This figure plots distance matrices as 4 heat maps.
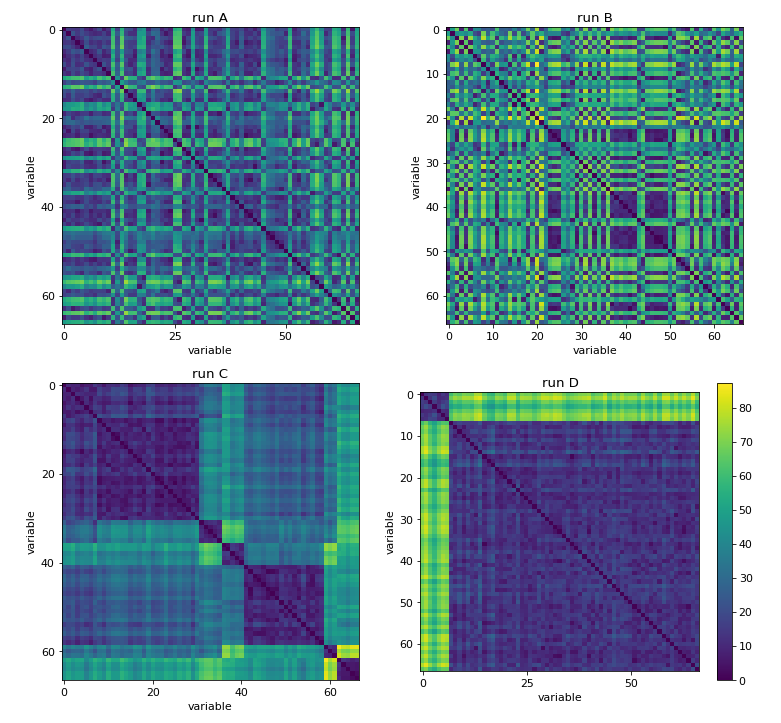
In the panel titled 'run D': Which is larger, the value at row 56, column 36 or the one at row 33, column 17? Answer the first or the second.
the second
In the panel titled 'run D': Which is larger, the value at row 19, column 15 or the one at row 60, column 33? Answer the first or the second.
the second
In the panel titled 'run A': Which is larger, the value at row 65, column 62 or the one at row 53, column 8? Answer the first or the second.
the first
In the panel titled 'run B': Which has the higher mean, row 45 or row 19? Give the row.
19
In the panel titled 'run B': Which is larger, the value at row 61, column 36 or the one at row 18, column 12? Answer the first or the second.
the second
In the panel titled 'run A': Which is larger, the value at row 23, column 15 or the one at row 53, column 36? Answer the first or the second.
the second
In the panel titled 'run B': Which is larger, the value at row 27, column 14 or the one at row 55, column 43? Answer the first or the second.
the first
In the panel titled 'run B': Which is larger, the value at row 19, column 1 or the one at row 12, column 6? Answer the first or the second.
the first
